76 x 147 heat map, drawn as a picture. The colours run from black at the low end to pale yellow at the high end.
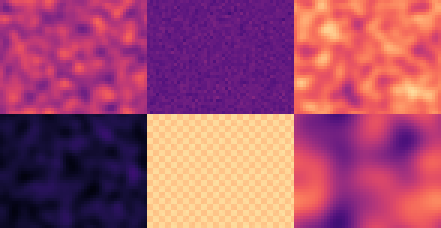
The table splits into 2 rows of 3 panels. Panel 1,1: middling, blotchy. Panel 1,2: low, fine-grained, faint in contrast. Panel 1,3: high, blotchy. Panel 2,1: very low, blotchy, faint in contrast. Panel 2,2: very high, checkered, faint in contrast. Panel 2,3: middling, smooth, strong in contrast.
